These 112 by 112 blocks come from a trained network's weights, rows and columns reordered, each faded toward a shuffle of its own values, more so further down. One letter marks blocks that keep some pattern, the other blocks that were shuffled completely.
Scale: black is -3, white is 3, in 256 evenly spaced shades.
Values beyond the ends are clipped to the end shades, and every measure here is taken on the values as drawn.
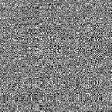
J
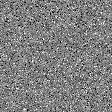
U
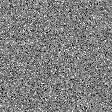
U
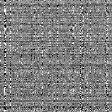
J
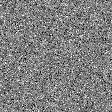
U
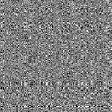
J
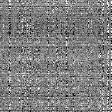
J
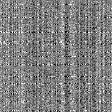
J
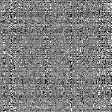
J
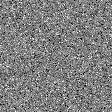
U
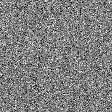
U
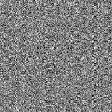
J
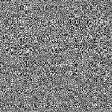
J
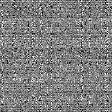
J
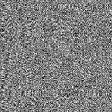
J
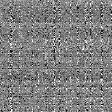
J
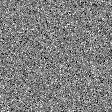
U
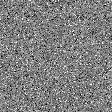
U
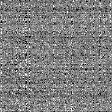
J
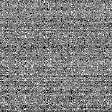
J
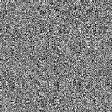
J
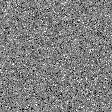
U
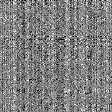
J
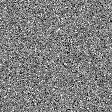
U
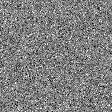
U
